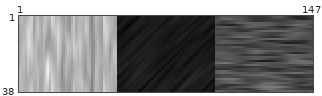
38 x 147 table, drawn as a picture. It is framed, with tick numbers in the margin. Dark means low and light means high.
It is made of 1 by 3 panels. Panel 1,1: high, streaked downward. Panel 1,2: very low, slanting up to the right, faint in contrast. Panel 1,3: low, streaked across.
